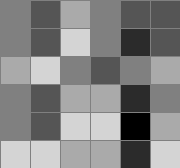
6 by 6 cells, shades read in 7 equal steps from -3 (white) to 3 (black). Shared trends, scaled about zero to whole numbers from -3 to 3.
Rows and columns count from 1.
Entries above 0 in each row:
3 3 1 2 2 1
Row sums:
2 2 -3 1 -1 -6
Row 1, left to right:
0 1 -1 0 1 1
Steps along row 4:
up down same up down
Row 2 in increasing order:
-2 0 0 1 1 2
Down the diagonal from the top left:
0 1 0 -1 3 -2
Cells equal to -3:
0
